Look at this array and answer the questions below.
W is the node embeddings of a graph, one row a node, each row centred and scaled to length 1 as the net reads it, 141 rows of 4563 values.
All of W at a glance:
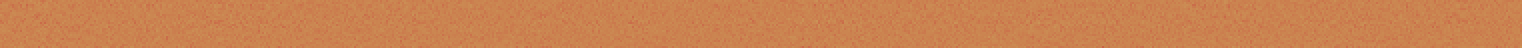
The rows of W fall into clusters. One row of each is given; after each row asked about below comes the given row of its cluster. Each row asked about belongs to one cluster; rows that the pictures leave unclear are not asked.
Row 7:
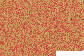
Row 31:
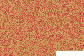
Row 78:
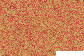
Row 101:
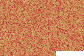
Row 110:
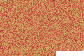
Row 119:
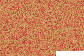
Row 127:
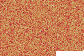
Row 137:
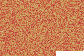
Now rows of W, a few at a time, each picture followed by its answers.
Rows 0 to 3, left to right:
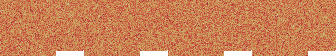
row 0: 119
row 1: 31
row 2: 101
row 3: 137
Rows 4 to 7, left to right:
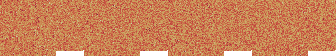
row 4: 137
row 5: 101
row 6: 101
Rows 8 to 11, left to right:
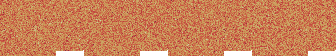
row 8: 137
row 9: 31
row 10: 127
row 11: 127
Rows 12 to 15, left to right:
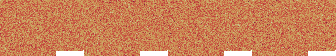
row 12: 7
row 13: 31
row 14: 7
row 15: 7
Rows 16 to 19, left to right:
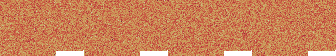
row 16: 78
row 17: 78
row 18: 119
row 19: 31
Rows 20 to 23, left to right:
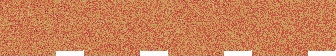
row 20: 78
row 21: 7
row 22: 31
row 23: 7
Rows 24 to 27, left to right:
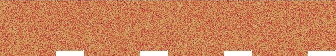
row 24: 31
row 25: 101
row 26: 31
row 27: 101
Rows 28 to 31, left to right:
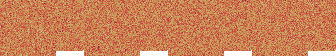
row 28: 7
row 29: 119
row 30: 127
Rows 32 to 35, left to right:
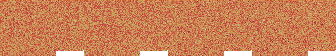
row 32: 127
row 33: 78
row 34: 7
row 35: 119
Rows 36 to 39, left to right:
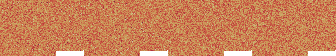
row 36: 110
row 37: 137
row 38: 31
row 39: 78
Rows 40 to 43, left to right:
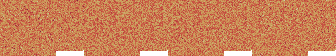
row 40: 127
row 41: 127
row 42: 127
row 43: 110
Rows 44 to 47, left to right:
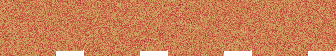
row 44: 31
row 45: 119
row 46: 110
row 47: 110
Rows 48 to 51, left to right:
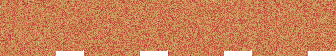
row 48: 137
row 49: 119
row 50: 7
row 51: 137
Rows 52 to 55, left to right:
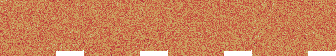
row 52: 110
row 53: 119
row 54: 31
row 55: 31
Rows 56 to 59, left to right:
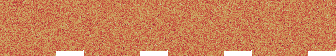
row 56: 101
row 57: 119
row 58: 119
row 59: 110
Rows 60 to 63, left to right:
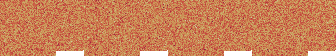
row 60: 101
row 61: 137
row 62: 7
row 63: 101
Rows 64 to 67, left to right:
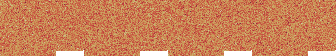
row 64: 31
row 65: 101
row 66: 78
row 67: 137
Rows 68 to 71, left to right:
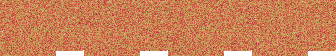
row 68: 137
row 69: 101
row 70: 137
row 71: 101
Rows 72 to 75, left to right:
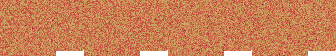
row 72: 127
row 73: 7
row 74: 110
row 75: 119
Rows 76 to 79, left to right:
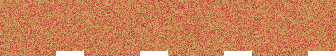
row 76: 7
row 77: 127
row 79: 119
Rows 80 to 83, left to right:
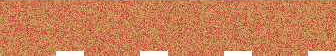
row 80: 78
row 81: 119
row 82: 127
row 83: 119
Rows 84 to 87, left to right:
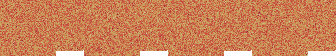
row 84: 31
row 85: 119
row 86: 7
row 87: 78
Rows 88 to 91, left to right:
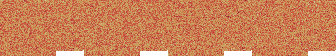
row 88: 7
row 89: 110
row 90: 78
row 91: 101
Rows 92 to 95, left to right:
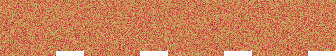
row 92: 119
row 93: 7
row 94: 7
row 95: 7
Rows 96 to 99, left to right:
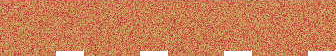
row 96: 110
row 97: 137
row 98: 119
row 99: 7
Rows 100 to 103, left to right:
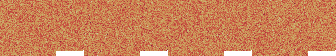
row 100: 31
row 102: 127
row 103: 137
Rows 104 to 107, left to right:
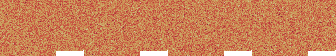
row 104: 31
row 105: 110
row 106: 7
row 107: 127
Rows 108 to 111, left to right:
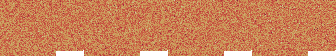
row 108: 31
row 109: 101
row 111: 101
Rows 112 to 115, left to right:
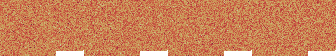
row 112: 78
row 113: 110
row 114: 7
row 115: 110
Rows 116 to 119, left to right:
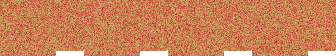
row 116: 78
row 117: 110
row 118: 78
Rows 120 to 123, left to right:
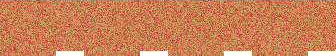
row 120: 119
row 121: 110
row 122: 31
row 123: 31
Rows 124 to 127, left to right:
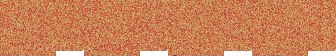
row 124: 110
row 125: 7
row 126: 110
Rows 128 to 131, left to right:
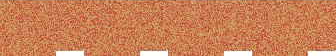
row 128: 31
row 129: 127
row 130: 101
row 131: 137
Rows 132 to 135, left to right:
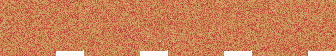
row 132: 127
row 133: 31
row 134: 101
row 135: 7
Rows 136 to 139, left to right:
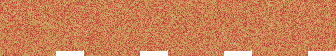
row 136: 78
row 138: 127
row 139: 110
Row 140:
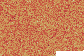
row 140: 78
